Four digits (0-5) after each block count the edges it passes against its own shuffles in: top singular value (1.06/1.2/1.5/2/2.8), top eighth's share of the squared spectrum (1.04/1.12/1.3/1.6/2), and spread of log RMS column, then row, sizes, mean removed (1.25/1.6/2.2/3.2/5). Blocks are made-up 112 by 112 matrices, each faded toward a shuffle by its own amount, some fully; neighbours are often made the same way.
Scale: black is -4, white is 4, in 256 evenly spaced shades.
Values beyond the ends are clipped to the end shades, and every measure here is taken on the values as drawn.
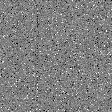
1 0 1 0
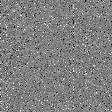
1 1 1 0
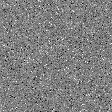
1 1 0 0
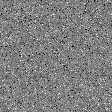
1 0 0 0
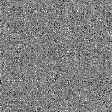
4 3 1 1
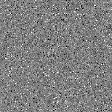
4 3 1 1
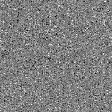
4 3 1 1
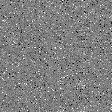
3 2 1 0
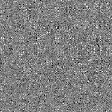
4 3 2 2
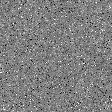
1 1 0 0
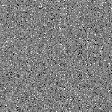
4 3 2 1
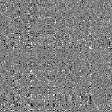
5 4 3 3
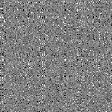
4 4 3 2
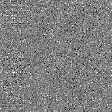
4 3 1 1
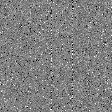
2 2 2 0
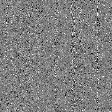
2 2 3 0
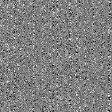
1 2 3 0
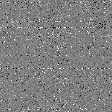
2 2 1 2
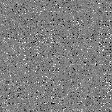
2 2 2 2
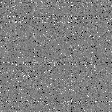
2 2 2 2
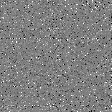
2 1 1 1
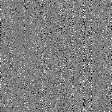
2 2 3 0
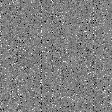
2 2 2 0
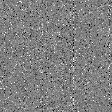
2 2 2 0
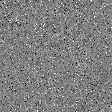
0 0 1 0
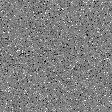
0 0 0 0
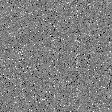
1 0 1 0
